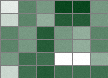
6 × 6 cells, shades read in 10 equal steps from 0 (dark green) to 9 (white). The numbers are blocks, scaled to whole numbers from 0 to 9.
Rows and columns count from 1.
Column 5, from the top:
0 1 5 5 9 2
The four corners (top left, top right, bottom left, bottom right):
8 4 7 2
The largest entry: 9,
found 2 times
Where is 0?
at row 1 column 4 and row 1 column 5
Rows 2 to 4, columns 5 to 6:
1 4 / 5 3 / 5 3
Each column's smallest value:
3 2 1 0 0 2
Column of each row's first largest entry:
1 1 5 5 4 1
